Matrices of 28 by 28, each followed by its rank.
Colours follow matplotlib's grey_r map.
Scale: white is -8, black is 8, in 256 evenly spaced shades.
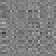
three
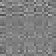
three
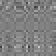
two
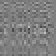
three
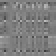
two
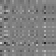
two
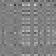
two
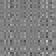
two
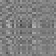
two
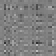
three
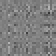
three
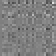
three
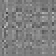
three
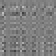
two
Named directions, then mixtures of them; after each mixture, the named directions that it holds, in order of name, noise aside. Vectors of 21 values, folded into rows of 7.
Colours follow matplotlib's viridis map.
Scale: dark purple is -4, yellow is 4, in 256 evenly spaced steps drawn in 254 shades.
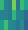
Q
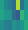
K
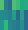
K, Q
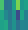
K, Q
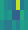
K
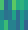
K, Q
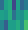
Q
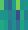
K, Q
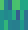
K, Q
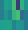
K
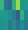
K, Q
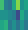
K, Q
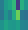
K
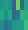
K, Q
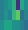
K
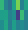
K, Q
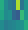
K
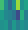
K, Q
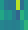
K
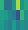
K, Q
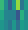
K, Q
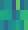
K, Q
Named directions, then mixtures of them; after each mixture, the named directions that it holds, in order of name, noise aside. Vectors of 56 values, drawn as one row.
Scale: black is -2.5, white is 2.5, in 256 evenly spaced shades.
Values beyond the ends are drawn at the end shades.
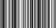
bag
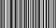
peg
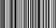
bag, peg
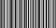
peg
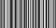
peg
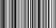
bag, peg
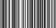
bag, peg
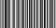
peg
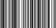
bag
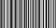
peg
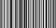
bag, peg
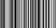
bag, peg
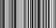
bag, peg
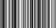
bag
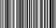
bag, peg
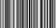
bag, peg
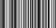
bag, peg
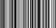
bag, peg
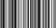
bag, peg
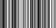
bag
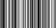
bag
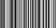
bag, peg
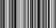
bag, peg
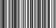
bag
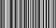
peg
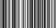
bag, peg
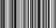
bag, peg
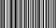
peg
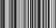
bag, peg
